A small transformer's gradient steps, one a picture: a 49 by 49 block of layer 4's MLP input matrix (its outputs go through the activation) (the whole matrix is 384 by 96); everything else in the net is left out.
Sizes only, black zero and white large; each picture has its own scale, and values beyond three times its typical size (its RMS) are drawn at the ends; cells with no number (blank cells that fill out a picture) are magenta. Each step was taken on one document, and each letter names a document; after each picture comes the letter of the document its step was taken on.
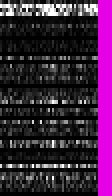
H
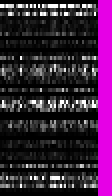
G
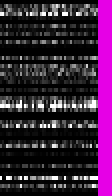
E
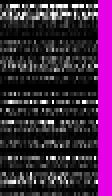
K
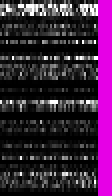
G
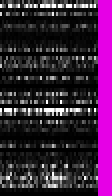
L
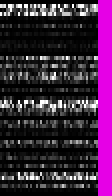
G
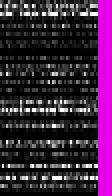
E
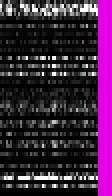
E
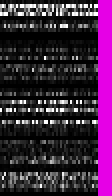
L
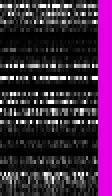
K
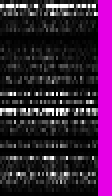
L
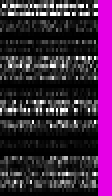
L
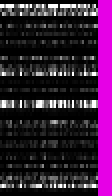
G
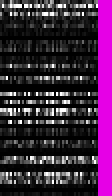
K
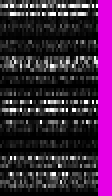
L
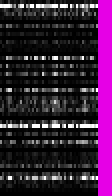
E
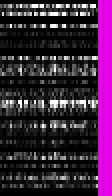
G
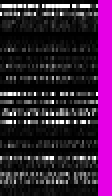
K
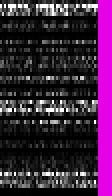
L
